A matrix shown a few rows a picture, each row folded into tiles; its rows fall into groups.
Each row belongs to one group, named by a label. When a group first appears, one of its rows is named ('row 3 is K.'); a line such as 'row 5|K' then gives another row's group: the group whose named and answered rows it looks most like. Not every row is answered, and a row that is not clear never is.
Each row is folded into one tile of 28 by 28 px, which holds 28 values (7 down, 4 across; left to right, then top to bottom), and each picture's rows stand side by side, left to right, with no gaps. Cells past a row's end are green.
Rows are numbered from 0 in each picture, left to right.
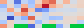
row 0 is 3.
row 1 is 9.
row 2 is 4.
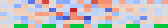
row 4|3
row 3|4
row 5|4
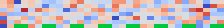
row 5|3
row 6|4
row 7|9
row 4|4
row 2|9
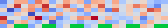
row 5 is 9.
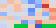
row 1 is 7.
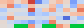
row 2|3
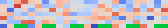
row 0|9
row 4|3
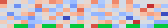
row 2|3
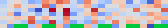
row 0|7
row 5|7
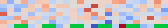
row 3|7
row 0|3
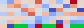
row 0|7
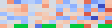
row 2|3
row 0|3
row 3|3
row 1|7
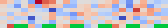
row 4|3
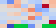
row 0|7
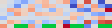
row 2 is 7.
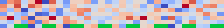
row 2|7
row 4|7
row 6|9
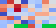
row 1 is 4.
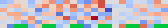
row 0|7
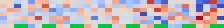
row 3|3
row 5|3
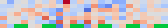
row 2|4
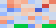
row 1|9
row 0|9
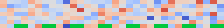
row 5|3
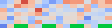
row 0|9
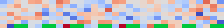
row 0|7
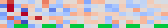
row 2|9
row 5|9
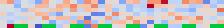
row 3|4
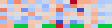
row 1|3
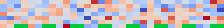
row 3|4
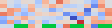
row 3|7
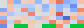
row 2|3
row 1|3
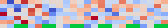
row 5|9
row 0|3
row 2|7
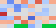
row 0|3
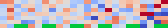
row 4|9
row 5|9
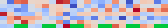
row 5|3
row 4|3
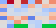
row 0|4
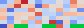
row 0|9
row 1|9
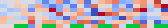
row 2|3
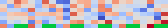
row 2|9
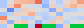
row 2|9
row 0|9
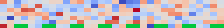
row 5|7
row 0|3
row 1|7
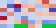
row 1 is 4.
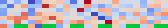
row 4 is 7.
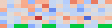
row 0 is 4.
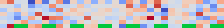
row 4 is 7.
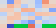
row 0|7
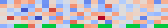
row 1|3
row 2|9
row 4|3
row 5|4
